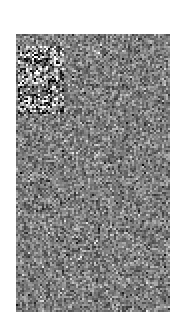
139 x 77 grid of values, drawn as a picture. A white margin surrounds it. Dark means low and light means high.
Odd patch: rougher, in the top left. Odd rows or columns: none. Slope: none. Stripes: none. Average level on the scale: 50%. Roughest part: top left.
